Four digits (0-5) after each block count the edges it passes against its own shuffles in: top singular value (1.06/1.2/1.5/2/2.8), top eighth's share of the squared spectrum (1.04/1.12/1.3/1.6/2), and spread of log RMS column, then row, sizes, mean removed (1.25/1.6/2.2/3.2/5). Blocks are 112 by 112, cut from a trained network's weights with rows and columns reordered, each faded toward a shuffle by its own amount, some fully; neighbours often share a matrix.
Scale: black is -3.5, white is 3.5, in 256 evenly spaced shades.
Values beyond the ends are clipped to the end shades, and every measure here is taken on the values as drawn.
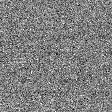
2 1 0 0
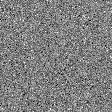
0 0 0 0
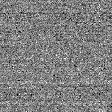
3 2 1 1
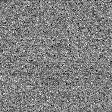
2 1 0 0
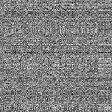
4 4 2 2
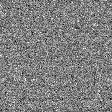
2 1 0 0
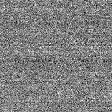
3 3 0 1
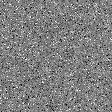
0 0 0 0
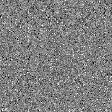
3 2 1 1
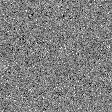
0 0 0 0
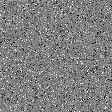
2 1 0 0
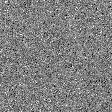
0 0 0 0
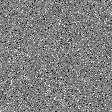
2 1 0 0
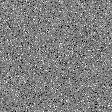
0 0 0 0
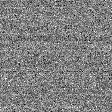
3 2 0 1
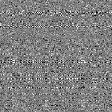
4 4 2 4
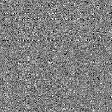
4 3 2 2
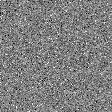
1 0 0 0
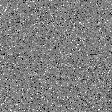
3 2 0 1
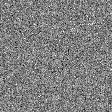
1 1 0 0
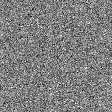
1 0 0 0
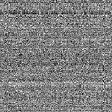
4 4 2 2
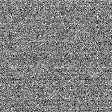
3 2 1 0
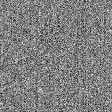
3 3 0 0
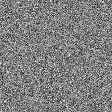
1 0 0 0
